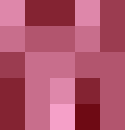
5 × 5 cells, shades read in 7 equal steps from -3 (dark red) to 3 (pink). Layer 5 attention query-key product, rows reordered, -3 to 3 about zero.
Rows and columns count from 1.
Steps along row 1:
down same up down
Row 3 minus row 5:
1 0 -2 3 0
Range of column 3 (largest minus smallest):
5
